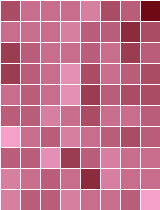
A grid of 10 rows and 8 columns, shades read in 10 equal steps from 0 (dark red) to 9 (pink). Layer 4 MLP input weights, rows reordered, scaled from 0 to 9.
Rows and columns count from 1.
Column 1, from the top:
4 6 3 3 6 5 9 5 7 7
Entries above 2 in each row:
7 7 8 8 8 8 8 8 7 8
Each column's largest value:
9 6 8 8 7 7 6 9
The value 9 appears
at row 7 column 1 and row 10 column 8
